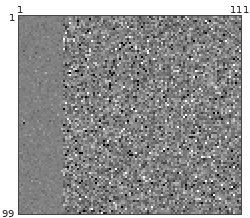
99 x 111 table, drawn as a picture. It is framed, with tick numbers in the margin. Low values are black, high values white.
On average the colour sits 50% of the way up the scale. A few values lie far out on both sides of the bulk. A vertical seam about 20% of the way across splits the table, and the left part is calmer.
